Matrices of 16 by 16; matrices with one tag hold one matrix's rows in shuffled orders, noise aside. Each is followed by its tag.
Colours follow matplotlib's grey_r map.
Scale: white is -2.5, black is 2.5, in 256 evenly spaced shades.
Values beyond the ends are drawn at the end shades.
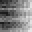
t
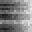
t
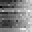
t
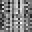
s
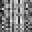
s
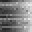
t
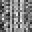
s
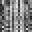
s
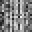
s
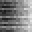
t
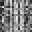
s
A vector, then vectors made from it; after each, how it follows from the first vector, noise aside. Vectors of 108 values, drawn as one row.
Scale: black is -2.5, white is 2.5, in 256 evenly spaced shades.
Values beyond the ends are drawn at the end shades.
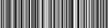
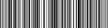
sign-scrambled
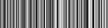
wrapped around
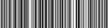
sign-scrambled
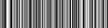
wrapped around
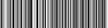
wrapped around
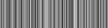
shrunk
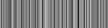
shrunk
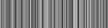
shrunk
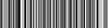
wrapped around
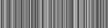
shrunk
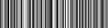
wrapped around
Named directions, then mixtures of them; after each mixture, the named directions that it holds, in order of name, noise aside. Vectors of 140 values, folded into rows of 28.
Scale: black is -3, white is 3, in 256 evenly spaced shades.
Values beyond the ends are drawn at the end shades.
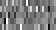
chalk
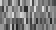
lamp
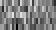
lamp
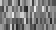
lamp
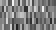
chalk, lamp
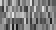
lamp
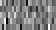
chalk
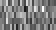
chalk, lamp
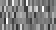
chalk, lamp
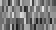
lamp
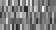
chalk, lamp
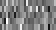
chalk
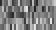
lamp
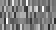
chalk, lamp
